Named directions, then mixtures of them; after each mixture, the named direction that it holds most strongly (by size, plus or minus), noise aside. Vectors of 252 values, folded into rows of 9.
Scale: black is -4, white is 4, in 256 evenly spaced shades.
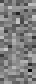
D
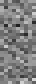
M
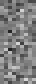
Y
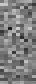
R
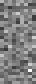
D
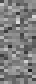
D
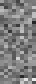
M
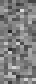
Y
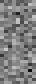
D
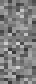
Y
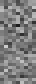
M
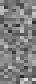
M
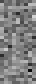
D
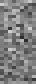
R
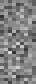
Y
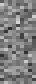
D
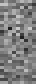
R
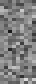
Y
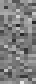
M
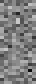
D
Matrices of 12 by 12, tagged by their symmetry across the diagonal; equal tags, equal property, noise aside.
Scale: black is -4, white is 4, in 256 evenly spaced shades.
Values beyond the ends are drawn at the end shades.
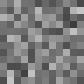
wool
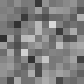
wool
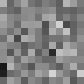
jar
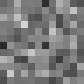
wool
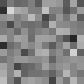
jar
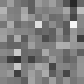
jar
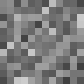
wool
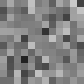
jar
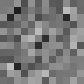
wool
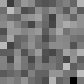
jar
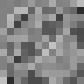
wool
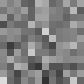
jar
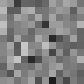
jar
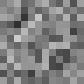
wool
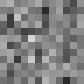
jar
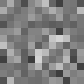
wool
